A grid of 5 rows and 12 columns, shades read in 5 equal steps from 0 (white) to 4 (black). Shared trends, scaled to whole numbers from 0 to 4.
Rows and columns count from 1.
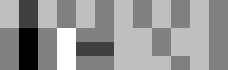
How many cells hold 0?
3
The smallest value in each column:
1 3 1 0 1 2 1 1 1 1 1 2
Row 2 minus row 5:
-1 -1 -1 2 -1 0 0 1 0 0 0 0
